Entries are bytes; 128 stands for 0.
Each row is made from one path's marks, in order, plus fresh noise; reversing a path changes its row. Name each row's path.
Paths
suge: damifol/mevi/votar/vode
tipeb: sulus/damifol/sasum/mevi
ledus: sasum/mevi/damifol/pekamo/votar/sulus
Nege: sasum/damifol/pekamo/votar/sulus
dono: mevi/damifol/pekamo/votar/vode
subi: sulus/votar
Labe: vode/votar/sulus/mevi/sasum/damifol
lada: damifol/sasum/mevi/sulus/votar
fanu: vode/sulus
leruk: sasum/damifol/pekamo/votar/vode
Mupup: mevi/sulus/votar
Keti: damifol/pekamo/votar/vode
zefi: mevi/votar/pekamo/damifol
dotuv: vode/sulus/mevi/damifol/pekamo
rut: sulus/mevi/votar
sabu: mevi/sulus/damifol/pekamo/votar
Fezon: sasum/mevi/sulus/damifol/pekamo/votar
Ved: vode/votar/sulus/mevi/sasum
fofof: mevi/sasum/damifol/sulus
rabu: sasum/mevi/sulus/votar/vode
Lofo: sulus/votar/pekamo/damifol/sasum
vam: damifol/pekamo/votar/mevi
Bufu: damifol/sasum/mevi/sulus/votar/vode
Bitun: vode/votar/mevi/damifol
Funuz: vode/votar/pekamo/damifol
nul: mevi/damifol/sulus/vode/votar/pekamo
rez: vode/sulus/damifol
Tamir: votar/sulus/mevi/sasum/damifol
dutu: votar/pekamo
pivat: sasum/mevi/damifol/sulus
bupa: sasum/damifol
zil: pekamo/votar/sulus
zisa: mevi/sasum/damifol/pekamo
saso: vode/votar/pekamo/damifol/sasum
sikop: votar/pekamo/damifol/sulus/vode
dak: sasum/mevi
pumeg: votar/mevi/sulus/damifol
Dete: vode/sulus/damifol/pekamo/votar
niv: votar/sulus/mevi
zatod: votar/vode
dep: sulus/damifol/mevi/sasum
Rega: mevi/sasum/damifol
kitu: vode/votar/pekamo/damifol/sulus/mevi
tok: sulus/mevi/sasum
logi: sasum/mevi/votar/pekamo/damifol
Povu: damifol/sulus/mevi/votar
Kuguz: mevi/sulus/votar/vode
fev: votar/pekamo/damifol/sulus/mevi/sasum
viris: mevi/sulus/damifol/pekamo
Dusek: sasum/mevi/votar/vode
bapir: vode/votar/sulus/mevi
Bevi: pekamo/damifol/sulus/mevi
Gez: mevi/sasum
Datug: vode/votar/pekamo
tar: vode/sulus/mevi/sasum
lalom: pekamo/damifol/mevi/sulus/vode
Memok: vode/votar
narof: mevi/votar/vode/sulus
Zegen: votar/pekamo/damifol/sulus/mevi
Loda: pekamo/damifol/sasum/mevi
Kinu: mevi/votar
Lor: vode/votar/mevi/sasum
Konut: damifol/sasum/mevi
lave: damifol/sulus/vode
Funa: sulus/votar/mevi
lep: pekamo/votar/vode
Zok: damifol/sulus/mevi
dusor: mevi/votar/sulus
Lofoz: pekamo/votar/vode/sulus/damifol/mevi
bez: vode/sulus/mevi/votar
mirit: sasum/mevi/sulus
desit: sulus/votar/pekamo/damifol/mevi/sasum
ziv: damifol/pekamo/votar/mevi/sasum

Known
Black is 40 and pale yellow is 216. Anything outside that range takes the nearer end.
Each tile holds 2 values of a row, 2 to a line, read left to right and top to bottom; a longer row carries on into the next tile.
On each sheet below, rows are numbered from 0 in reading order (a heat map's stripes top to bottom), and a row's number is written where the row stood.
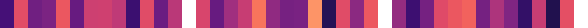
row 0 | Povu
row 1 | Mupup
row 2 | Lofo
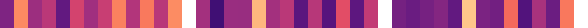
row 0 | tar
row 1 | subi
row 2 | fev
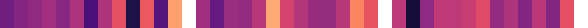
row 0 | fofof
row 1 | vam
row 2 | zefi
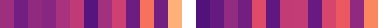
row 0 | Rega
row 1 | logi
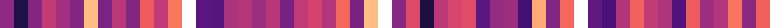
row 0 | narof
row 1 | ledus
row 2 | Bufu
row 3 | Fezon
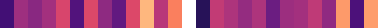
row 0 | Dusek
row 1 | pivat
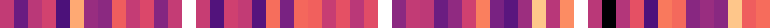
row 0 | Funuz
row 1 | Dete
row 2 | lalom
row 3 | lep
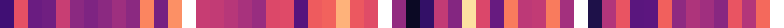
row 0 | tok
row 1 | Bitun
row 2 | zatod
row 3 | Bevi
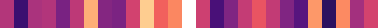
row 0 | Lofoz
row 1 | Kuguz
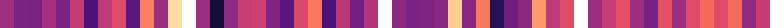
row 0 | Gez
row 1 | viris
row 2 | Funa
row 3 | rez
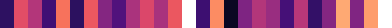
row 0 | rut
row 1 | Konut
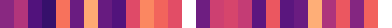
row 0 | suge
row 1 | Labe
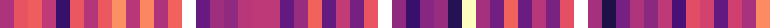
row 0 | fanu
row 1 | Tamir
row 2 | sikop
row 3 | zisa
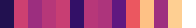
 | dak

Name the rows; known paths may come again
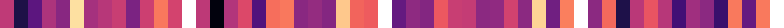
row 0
Keti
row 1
lep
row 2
rabu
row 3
lada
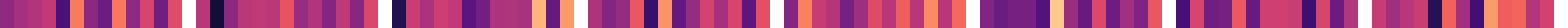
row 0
kitu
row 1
zefi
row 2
mirit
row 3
saso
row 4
bez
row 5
Zegen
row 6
Povu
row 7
Memok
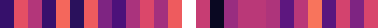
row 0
rut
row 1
sabu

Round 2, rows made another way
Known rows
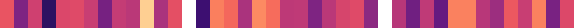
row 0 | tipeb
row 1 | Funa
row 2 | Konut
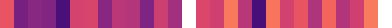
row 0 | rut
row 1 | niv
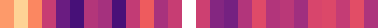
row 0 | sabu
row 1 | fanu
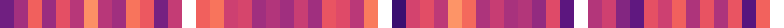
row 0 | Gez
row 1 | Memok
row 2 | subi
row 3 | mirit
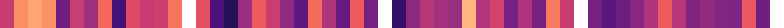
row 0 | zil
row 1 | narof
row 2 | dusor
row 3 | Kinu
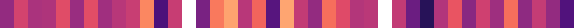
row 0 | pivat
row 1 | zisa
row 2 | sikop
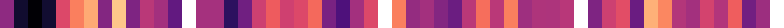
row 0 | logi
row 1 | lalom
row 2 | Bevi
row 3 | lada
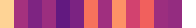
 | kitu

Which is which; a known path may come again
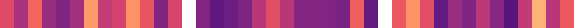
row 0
tok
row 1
Kinu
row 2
pumeg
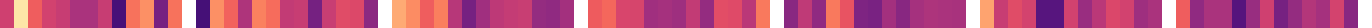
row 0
Bitun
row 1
Funa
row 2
Keti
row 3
Memok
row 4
lave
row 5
Zok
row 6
Povu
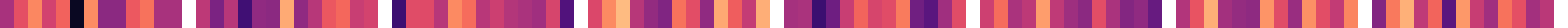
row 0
fofof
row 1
dep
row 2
subi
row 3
Labe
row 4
lalom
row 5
Kuguz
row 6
Tamir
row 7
zisa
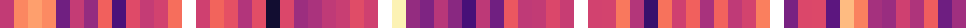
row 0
zil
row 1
bupa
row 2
Lofoz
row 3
niv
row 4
lada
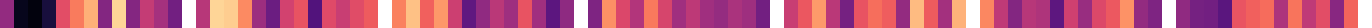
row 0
logi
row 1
Nege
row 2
dono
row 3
Mupup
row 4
Ved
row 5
Datug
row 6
dak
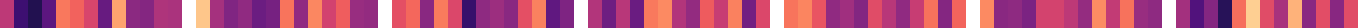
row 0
Dusek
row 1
kitu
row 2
nul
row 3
Konut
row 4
Fezon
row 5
saso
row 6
Loda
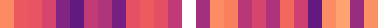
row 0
Dete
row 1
Lor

